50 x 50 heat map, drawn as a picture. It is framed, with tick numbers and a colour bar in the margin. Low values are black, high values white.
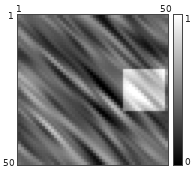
Ninth with the lowest average: centre. Ninth with the highest average: middle right. Grain: diagonal, down to the right. Odd patch: higher, in the middle right.
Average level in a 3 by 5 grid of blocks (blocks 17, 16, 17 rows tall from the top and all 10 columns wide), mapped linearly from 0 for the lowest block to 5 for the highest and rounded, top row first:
10111 / 31035 / 12111
